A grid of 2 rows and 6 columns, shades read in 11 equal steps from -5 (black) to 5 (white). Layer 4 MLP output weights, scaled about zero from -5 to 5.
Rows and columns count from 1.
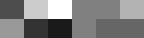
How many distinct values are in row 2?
5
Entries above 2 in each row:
2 0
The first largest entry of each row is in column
3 1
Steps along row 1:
up up down same up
